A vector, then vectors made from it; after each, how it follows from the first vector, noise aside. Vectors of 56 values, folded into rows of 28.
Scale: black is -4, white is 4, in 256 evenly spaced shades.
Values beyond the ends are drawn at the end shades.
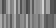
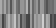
wrapped around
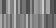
copied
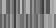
negated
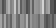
copied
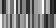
scaled up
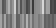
copied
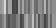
wrapped around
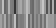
sign-scrambled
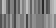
negated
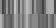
sign-scrambled
